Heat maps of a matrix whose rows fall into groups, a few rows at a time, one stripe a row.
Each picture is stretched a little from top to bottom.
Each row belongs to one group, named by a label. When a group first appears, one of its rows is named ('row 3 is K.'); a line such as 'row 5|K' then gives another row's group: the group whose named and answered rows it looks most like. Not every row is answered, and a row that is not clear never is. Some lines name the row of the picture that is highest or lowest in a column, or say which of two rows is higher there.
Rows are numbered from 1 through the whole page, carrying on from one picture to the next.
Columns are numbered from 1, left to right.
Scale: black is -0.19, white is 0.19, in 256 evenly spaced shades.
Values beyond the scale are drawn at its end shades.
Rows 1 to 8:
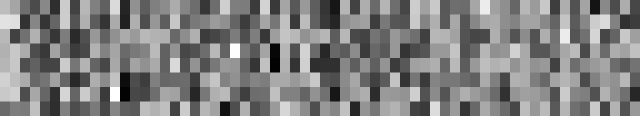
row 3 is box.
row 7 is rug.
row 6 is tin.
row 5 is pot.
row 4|tin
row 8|box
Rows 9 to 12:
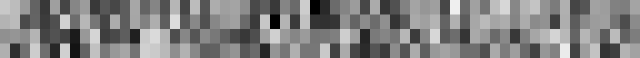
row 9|pot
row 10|pot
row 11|box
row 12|box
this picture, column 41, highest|11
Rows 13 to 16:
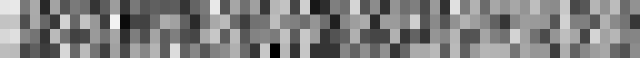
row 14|rug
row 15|tin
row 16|pot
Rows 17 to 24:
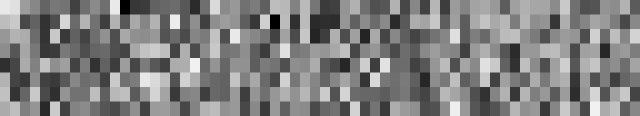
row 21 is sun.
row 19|tin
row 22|box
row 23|box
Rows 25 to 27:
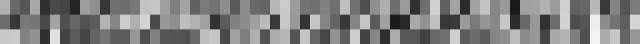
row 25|box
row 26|sun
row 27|tin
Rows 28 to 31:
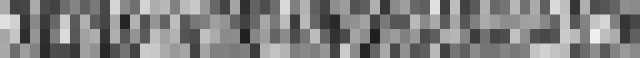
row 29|pot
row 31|box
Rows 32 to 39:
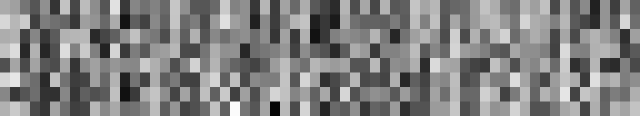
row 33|pot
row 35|rug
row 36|box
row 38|box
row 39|tin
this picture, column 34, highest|36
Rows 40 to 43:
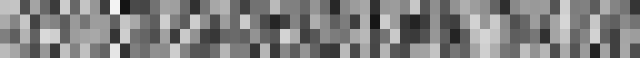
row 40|rug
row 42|sun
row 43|pot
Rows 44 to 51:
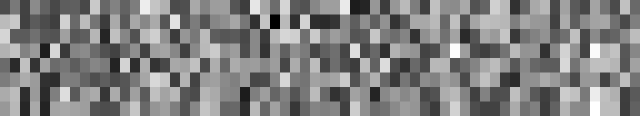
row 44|box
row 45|pot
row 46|box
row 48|sun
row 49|box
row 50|rug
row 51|rug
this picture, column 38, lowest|50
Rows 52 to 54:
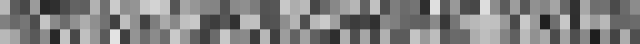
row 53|sun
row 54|pot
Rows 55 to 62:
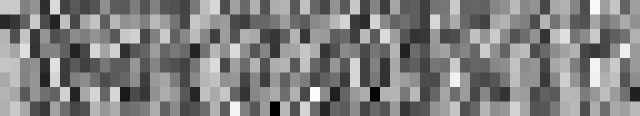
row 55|tin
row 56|box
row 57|sun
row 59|tin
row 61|rug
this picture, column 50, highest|57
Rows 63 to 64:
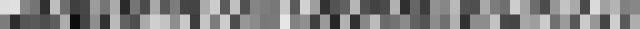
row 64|box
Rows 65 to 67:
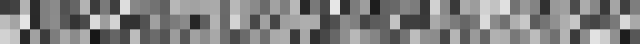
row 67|pot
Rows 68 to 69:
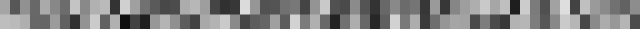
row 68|sun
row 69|rug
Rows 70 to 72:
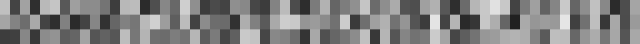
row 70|sun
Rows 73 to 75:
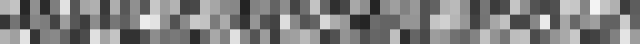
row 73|rug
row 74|box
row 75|tin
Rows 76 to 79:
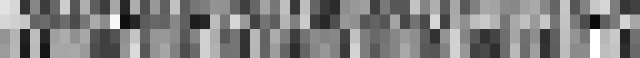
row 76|pot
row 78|rug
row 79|rug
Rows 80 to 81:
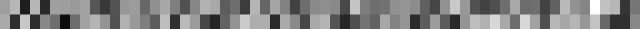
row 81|sun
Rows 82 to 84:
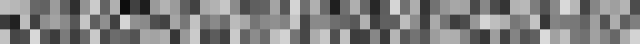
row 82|rug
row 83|sun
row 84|box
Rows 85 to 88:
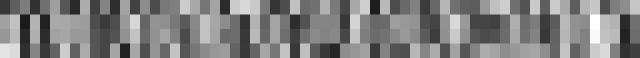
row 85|sun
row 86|rug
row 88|pot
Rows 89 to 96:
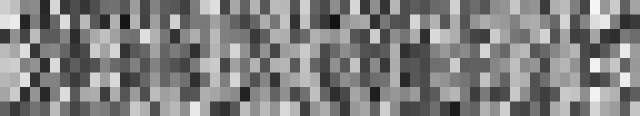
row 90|pot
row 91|box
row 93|tin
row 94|tin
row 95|rug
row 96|sun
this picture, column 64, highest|96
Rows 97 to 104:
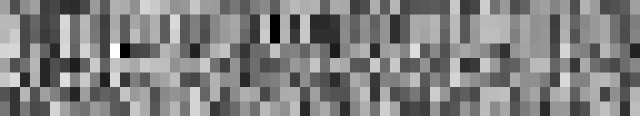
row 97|box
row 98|pot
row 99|pot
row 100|rug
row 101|box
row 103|sun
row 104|sun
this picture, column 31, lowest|104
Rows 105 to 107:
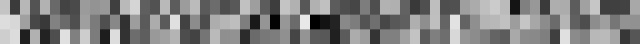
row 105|sun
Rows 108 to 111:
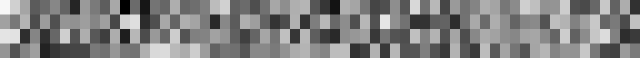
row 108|pot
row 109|sun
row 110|pot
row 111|box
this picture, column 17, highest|111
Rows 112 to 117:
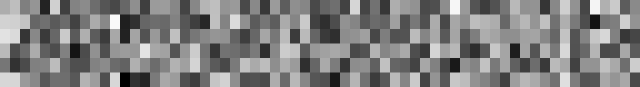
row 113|tin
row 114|pot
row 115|box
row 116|sun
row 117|rug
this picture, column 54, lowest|115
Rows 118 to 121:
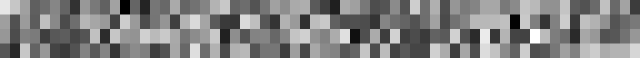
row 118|pot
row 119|sun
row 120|box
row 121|sun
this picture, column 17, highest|120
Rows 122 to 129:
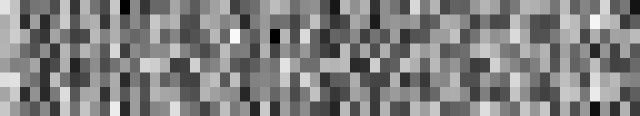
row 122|pot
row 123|rug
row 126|box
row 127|tin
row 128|rug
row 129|pot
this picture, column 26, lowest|129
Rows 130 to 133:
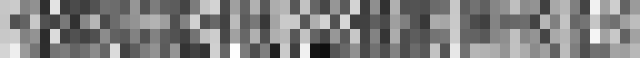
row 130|tin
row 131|box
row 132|tin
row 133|tin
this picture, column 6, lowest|131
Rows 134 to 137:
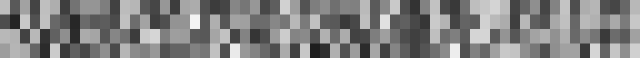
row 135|sun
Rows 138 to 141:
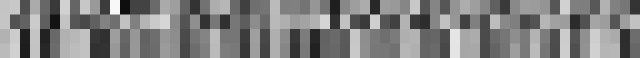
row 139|box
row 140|rug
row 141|rug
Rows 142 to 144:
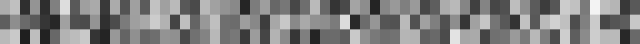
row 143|box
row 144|rug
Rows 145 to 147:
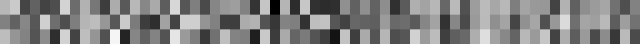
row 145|pot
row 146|sun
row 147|pot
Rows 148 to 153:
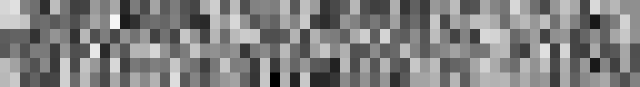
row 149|tin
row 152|pot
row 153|pot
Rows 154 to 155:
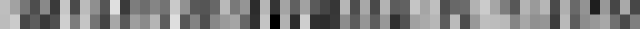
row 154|pot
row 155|pot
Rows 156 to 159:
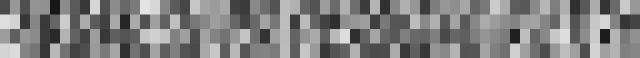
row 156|box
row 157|pot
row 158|box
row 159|tin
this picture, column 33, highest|156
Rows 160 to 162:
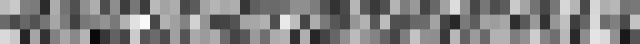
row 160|rug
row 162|pot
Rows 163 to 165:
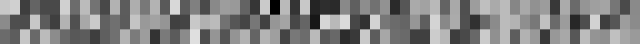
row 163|pot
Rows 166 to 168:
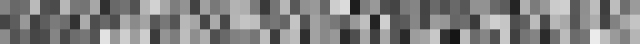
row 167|sun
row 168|sun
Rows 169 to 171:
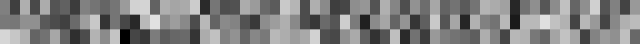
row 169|sun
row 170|box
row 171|tin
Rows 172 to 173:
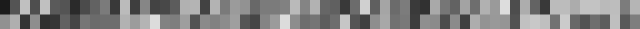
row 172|sun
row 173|box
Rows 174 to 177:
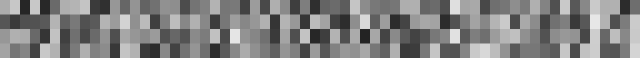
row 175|sun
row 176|tin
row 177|sun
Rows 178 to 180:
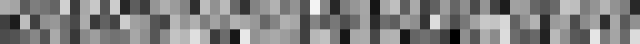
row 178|rug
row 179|sun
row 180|sun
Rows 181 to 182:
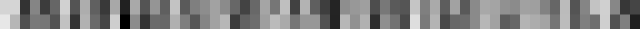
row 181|pot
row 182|pot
